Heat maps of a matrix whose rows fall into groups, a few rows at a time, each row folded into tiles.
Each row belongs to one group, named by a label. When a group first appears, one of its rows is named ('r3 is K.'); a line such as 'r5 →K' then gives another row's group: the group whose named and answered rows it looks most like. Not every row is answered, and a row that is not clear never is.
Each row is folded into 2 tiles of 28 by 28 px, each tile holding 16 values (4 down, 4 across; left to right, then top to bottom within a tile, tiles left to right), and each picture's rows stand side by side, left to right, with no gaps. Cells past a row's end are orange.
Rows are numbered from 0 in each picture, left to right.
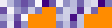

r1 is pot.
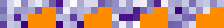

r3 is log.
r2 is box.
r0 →pot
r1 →pot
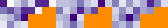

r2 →box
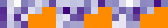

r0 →pot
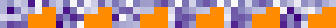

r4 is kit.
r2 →log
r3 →kit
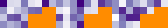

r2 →box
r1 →pot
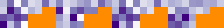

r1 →pot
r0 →log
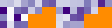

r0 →pot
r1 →box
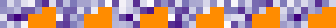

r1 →kit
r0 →box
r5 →box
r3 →kit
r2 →pot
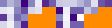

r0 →pot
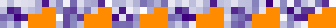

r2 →log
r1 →kit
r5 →box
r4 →kit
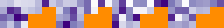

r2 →log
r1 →kit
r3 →log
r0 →log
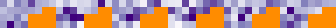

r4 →pot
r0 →kit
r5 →log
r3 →box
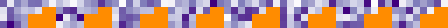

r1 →log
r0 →kit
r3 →pot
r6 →kit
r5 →pot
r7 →kit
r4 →box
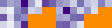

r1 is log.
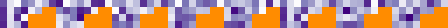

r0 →pot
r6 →kit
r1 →box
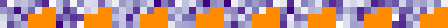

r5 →log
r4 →kit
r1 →log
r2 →pot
